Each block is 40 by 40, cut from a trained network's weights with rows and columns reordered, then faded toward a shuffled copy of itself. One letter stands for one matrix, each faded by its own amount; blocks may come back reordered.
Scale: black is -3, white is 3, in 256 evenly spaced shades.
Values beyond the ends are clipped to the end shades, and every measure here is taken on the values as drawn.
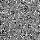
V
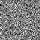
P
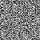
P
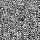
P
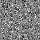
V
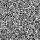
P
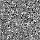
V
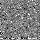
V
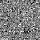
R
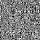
R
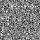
R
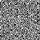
R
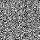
R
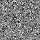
V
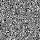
V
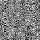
P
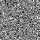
V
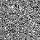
P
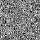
P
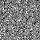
V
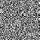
P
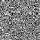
R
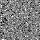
V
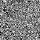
R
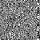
P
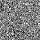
R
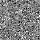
V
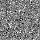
V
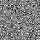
R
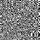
P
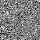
V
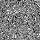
V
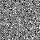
V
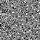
V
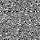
R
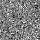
V
